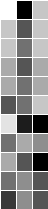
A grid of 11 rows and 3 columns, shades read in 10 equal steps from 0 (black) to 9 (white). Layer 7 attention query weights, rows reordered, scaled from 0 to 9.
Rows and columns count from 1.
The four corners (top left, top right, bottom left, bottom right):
9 7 2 3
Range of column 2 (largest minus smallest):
6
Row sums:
16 17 18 15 16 14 9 15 9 12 10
